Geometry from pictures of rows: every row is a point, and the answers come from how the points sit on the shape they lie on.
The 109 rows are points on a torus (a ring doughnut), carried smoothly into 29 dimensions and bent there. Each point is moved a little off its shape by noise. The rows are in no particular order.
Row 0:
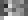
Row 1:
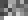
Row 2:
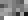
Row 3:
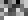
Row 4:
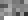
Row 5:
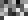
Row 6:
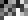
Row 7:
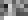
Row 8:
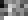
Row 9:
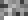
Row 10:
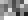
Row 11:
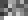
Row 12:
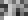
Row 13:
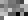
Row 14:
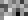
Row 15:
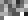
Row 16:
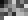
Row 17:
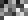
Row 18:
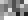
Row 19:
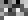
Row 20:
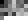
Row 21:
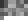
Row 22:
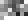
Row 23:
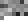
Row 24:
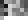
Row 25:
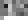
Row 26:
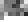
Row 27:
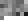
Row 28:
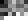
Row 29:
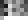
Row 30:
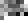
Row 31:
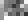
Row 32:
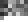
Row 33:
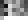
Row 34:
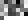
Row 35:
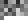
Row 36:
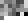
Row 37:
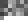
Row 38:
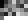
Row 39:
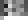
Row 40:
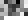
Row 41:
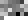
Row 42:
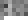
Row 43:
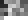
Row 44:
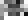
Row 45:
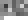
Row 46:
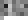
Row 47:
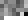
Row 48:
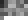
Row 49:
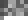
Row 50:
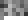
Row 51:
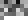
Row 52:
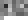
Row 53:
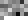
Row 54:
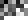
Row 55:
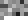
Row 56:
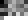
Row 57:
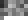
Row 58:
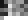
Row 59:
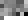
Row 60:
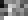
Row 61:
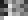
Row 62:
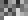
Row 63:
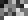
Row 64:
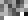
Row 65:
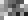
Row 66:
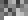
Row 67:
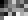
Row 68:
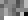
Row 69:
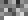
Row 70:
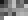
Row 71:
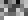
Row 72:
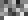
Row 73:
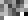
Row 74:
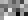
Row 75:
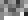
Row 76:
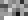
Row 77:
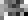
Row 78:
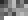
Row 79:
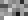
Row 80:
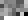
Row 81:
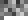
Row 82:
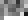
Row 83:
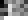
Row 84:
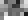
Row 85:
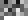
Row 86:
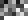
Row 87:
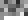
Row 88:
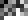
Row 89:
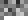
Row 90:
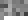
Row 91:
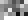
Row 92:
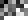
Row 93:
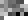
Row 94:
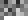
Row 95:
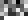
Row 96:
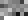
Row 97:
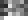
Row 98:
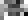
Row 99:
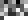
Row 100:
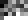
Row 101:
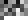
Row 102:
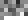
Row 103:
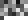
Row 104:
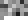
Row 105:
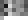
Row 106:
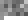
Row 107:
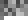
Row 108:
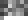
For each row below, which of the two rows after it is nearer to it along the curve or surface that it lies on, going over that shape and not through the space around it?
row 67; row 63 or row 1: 63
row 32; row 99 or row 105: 105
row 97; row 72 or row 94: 94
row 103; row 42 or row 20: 20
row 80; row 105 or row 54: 105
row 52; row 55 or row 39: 39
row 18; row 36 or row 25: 25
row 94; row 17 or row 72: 72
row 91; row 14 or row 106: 14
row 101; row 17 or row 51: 51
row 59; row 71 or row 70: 71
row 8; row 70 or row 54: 70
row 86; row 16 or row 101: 16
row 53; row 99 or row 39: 39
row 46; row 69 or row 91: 91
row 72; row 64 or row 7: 64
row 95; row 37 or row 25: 37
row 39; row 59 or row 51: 59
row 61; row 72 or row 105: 105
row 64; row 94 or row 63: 94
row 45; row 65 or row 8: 65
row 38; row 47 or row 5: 5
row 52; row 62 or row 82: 82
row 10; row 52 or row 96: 52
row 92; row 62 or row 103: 103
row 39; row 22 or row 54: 22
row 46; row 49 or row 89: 49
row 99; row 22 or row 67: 67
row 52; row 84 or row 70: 84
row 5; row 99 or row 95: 99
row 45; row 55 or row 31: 31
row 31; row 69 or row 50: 50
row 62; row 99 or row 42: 99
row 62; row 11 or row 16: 11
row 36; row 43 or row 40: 40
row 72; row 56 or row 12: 56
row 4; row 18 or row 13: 13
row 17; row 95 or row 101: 95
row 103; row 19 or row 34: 34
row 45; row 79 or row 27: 27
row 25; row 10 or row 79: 10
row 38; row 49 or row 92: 92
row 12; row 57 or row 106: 106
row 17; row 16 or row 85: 16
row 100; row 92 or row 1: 92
